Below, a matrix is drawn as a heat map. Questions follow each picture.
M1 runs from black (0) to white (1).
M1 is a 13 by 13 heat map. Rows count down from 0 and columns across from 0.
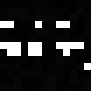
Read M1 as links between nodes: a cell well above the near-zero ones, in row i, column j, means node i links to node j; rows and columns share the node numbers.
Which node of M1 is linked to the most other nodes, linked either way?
node 6
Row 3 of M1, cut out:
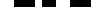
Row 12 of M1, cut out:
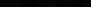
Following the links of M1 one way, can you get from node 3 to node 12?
yes
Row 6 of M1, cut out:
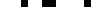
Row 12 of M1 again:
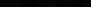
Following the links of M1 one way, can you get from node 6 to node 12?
yes
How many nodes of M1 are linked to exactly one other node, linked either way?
3
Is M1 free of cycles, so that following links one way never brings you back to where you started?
yes
